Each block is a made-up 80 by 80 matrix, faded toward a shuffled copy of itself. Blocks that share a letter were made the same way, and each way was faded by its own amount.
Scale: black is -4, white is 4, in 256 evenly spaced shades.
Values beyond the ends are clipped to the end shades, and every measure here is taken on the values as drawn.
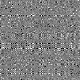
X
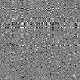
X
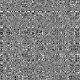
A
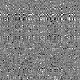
X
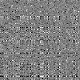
X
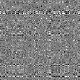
A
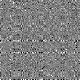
X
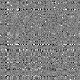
A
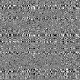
A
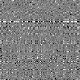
A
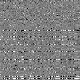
A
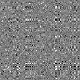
X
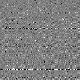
A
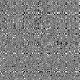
X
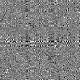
X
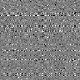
A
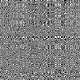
X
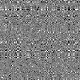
X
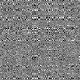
A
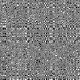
X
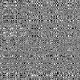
A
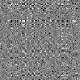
X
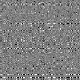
A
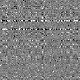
A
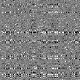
A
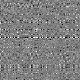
A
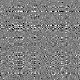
A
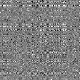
A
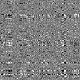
A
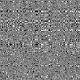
X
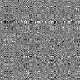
X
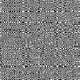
A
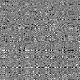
X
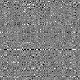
X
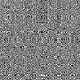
X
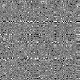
X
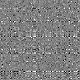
X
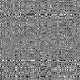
A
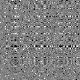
X
